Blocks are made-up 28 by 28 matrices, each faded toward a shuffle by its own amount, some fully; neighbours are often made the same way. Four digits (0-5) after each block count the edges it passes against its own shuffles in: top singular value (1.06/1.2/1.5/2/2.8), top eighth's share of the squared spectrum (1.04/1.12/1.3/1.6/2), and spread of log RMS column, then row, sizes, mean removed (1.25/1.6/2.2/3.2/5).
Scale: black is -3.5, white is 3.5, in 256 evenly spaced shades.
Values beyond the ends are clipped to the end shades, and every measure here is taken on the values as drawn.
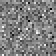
0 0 0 0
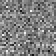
2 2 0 0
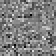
2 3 0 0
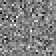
0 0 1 0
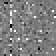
2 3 1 0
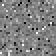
0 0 0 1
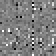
2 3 1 1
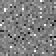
0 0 0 0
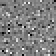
0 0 0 0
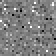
0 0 0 0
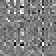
4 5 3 2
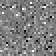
2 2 0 1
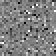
2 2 1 0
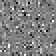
2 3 0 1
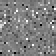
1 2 0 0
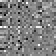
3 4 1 2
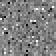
0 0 0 0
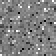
0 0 0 0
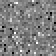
0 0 0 0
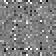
3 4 1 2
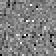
1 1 0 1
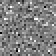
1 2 0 0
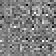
3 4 1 2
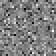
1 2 0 0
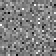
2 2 1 0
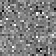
2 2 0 0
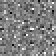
3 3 1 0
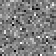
1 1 0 0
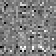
3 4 2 2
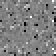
1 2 1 0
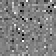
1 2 1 1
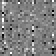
2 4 2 1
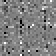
2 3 1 1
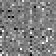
3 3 1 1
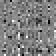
3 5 3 1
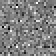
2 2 0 1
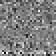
2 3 0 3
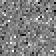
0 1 0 0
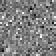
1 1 0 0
